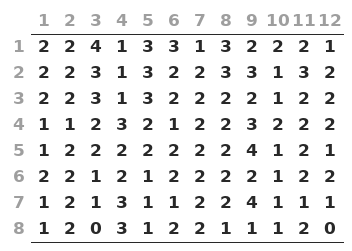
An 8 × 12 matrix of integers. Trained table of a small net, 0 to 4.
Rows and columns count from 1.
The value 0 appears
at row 8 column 3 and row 8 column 12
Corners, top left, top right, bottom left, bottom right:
2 1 1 0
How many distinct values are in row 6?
2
